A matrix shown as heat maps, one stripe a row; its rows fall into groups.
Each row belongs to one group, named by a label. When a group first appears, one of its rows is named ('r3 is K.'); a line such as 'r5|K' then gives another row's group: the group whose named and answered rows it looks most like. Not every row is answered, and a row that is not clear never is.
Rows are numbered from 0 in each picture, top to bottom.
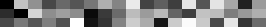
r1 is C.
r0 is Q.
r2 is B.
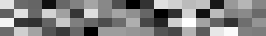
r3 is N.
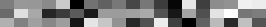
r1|N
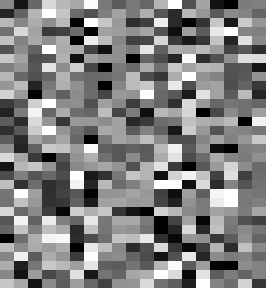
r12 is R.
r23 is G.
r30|C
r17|G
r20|C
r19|B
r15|C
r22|N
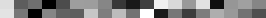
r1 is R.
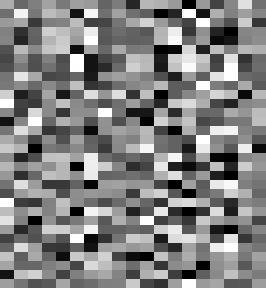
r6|B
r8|N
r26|B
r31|Q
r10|R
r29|R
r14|N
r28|G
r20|N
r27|N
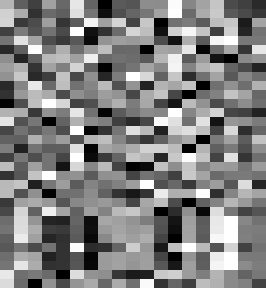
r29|N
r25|N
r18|G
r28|N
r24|N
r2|R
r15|R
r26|N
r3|B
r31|R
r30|G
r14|B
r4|N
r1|G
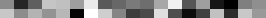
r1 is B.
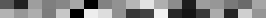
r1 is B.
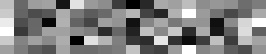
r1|Q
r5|Q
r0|G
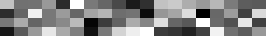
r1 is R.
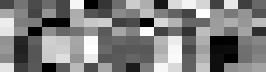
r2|G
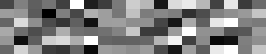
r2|N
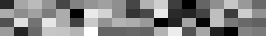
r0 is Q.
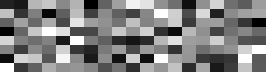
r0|C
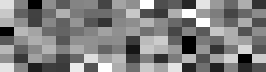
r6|R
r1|Q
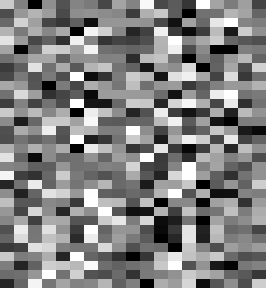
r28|G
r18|Q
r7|R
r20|R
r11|B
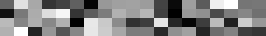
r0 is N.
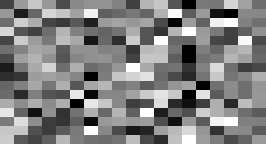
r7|C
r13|N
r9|R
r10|C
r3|Q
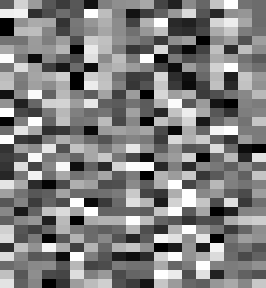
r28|G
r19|R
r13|R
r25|Q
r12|Q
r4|R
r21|Q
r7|N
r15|Q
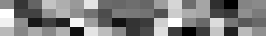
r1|Q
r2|G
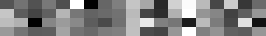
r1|Q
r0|B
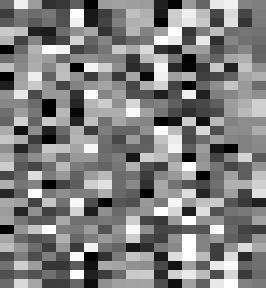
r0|N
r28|B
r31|N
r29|N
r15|G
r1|B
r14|C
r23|C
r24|Q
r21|R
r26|Q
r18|Q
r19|R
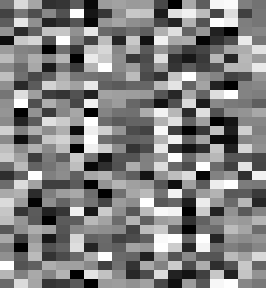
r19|R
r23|C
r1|B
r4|R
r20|N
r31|N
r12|C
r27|C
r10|N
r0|N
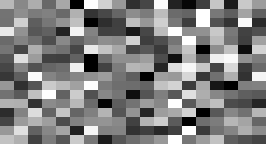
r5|R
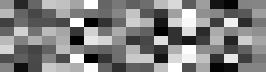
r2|B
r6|B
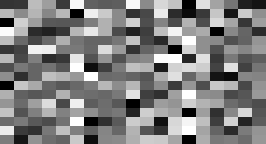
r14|Q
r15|C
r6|C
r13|B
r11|G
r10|Q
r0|C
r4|Q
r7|B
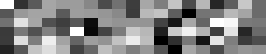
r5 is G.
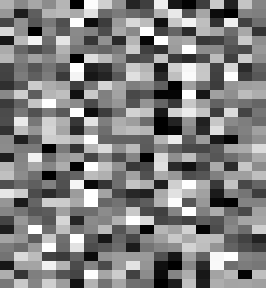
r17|R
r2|B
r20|B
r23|Q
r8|B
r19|G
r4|R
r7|B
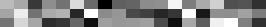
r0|G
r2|N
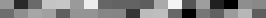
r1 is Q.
